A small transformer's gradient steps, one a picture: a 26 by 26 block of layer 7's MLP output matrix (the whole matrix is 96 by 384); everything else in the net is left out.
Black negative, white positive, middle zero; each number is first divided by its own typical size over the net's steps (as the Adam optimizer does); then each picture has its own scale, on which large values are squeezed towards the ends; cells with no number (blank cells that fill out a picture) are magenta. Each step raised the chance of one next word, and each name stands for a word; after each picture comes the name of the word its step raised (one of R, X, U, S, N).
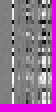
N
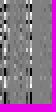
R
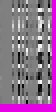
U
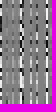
N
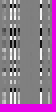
N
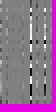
U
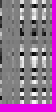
N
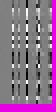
U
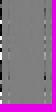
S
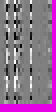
R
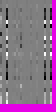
S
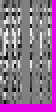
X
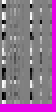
R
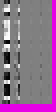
U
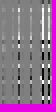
U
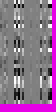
R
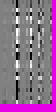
X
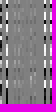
R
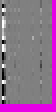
U
